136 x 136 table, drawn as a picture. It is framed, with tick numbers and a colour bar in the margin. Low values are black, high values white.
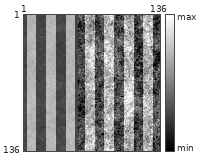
Stripes: upright, repeating 7 times. Seam: vertical, 40% of the way across, the left part calmer. Slope: none.
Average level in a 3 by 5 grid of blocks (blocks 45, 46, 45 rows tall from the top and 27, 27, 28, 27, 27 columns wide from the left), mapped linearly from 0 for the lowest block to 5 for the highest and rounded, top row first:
2 2 1 4 0 | 2 2 1 5 0 | 2 2 1 4 1
